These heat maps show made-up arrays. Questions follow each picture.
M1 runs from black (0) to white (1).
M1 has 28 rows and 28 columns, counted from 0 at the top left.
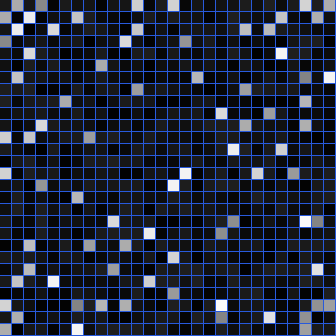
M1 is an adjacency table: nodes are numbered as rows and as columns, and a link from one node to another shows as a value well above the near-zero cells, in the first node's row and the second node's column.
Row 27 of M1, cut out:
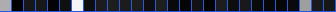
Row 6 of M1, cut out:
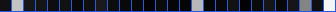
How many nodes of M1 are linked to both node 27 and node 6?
1
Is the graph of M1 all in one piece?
no
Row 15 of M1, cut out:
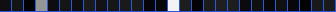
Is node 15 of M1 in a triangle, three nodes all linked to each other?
no
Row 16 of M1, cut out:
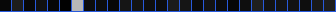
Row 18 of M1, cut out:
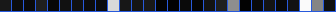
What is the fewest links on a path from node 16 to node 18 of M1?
3
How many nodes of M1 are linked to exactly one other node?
4
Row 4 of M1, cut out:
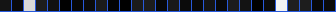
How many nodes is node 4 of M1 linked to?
2
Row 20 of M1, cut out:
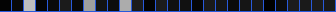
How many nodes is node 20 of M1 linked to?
3
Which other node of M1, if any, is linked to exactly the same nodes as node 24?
node 21
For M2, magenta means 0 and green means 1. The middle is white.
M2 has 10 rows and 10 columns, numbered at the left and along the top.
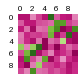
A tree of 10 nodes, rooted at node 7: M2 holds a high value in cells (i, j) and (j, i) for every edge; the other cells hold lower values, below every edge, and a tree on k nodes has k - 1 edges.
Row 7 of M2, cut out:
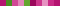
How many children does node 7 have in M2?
2
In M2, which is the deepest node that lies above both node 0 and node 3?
5
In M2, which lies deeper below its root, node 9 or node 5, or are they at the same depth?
the same depth
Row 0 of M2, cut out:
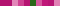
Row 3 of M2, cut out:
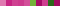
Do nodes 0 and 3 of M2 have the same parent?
yes
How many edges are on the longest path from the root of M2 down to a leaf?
6
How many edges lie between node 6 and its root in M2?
2
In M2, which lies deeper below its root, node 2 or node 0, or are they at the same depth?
node 0
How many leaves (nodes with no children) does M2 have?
4
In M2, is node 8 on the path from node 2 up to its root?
no
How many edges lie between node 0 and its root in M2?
5
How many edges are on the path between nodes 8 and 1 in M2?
5
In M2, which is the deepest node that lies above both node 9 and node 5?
2
